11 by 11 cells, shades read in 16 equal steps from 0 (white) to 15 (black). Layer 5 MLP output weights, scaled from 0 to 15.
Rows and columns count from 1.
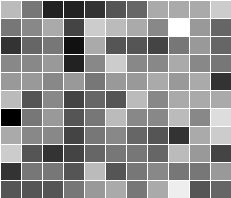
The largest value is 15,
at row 7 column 1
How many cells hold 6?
13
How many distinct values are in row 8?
8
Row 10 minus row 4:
5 1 2 -3 -3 7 1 0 3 1 -2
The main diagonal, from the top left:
4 7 8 13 8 10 7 10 4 8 9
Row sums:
87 65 102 77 73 77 78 84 91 89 82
